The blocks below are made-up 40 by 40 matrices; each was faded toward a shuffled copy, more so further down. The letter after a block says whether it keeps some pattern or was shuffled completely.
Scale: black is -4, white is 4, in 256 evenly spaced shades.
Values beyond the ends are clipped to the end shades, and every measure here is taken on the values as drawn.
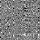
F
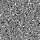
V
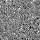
V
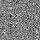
F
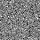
V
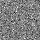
V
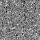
V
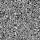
V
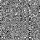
F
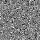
V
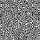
F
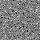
V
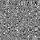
F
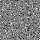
V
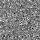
V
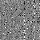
F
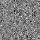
F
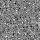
V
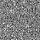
F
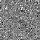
F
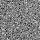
V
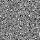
F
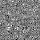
F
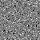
F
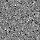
V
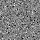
V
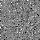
F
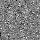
F
